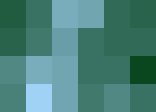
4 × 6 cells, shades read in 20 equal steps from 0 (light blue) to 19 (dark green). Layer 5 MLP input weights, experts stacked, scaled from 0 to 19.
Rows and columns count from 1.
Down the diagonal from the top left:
16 12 6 12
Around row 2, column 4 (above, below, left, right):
6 13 7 14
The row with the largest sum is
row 2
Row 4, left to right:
11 0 6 12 10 13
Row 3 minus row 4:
-1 5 0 1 3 6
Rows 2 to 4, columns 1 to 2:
15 12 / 10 5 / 11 0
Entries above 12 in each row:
4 4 3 1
